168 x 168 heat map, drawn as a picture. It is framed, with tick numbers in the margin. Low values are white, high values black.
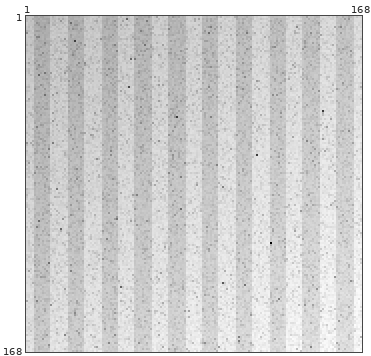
Average level on the scale: 20%. Slope: up to the top left. Ninth with the lowest average: bottom right. Stripes: upright, repeating 10 times.
